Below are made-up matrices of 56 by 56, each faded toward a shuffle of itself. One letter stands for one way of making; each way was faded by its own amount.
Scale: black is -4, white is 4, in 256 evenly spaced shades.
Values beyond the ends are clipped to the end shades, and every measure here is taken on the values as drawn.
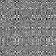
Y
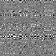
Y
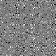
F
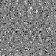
F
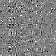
F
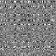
Y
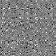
F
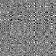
Y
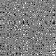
F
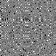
F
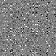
F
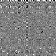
Y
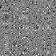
F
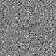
F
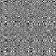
Y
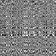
Y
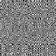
Y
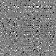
F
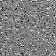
F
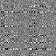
Y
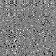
F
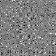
F
